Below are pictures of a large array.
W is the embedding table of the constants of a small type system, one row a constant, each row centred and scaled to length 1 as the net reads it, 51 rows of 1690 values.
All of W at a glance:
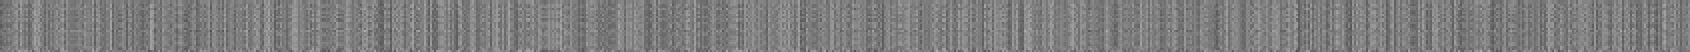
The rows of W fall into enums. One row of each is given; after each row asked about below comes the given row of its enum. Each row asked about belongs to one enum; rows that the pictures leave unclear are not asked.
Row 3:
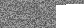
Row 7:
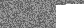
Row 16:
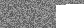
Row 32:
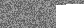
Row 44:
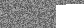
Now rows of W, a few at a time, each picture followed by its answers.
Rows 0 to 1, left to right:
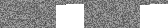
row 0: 3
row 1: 7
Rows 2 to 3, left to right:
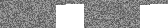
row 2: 7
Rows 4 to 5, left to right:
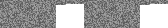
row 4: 7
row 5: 7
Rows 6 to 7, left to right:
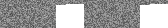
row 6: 16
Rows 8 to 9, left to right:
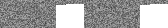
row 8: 3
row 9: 44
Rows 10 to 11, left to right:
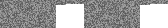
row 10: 7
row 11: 32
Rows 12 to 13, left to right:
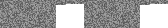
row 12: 7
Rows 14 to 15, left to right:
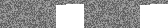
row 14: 32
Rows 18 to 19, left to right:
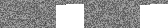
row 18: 3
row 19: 32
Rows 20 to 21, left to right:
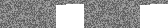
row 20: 32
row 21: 32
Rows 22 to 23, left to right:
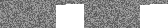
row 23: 16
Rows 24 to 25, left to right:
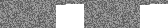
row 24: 7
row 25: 7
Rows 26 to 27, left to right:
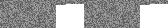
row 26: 7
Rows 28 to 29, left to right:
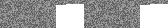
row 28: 32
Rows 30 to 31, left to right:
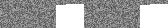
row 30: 44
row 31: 44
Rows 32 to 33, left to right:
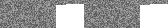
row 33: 16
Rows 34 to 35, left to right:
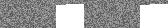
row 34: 16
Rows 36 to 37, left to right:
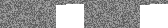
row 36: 32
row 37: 7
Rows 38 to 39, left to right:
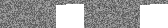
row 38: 32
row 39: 44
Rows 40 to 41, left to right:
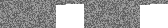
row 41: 32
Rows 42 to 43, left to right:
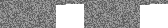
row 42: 7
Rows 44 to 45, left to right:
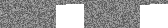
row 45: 7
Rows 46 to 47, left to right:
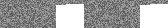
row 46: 16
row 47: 32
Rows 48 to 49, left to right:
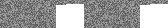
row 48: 32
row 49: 32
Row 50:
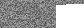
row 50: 3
